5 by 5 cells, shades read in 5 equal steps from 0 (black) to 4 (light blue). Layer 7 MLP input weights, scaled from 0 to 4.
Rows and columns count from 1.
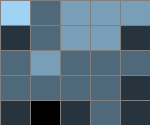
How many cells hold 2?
11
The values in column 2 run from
0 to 3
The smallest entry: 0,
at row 5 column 2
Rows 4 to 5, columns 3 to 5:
2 2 1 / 1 2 1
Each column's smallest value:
1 0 1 2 1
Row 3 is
2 3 2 2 2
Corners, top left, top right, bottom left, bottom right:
4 3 1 1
